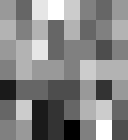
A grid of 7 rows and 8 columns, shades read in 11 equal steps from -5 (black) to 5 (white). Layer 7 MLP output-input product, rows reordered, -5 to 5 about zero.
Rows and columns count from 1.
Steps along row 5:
up same down same up down up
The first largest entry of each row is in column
4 1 3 6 6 2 7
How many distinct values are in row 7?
7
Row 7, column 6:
0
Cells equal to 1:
8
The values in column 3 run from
-4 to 4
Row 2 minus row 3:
1 -2 -2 0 2 -1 2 2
